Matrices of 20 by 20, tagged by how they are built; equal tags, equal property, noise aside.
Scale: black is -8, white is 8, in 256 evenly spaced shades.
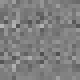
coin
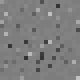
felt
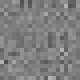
coin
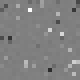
felt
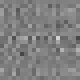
coin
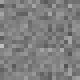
coin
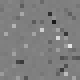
felt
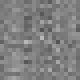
coin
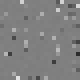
felt
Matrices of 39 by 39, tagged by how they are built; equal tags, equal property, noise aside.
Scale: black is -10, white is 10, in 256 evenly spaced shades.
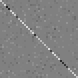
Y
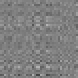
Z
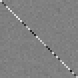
Y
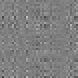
Z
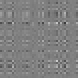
Z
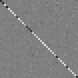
Y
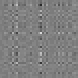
Z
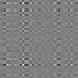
Z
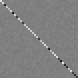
Y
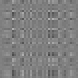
Z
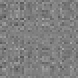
Z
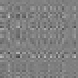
Z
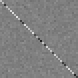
Y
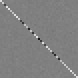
Y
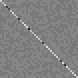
Y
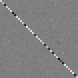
Y
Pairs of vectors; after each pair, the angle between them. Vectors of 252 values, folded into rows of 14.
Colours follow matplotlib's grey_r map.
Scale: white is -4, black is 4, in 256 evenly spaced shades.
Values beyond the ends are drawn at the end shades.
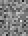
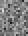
orthogonal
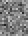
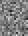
partly aligned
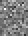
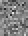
nearly opposite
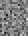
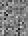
partly aligned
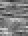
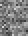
partly opposed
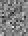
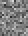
partly opposed
